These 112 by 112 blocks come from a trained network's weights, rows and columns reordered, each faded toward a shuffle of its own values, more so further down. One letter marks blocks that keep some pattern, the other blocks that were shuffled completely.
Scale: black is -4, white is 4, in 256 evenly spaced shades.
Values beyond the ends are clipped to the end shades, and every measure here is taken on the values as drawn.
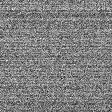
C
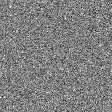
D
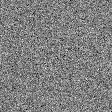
D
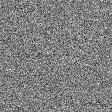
D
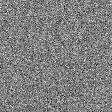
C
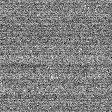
C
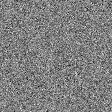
D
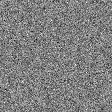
D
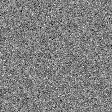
C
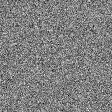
D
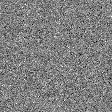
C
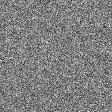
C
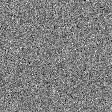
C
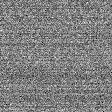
C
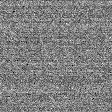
C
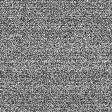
C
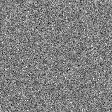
D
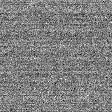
C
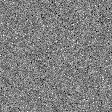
D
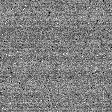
C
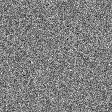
D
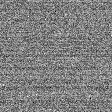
C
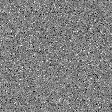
C
